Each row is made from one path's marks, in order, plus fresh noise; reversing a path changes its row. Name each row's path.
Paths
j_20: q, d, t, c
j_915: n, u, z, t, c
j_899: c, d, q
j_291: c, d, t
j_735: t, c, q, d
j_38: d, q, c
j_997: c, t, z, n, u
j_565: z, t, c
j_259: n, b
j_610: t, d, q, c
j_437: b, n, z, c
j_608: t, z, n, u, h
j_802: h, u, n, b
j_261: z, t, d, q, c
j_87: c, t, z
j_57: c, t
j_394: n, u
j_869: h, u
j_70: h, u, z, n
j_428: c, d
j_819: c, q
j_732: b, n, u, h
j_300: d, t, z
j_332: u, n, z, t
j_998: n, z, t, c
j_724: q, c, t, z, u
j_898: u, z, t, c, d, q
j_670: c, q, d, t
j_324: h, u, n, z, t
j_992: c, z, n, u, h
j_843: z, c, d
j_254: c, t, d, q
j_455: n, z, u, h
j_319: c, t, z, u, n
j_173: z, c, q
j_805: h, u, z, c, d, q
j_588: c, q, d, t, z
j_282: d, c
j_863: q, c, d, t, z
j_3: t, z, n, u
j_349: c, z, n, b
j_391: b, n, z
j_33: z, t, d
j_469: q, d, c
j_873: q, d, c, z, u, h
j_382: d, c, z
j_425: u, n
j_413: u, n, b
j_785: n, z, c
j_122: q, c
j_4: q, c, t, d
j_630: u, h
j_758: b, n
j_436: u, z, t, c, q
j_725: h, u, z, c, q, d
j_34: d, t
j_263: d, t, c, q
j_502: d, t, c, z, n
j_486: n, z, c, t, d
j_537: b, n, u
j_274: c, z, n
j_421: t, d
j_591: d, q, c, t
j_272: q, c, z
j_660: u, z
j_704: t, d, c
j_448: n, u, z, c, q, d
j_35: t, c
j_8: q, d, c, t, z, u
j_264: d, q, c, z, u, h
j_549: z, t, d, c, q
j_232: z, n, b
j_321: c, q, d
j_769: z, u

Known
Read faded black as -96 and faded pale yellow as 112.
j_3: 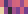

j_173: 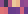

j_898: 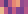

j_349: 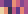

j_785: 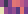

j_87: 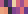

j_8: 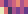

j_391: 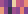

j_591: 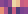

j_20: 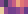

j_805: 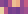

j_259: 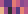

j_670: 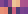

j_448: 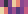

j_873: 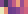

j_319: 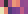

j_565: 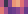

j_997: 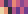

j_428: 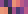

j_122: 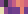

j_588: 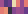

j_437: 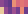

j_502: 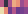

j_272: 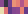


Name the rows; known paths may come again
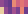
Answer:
j_437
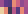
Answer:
j_349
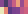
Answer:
j_873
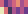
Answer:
j_8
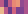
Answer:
j_898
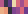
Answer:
j_87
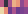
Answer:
j_502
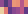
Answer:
j_863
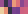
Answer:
j_992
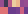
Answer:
j_173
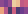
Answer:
j_591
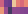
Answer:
j_300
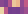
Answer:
j_805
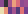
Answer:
j_274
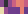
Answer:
j_122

